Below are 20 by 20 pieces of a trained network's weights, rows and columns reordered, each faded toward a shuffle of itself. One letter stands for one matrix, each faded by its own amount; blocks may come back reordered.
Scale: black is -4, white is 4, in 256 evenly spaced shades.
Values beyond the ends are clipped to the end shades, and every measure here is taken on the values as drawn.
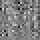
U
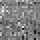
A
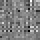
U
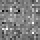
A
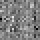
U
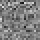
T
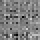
U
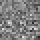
T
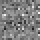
A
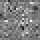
A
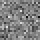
T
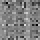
U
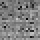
A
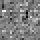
A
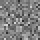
T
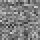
T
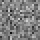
T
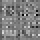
U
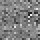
A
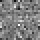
A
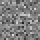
T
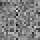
T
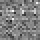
A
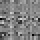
U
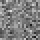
T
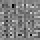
U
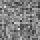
T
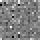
A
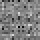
A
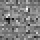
A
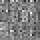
U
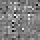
A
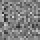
T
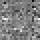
A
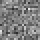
T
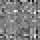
U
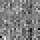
U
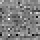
A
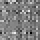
U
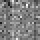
U
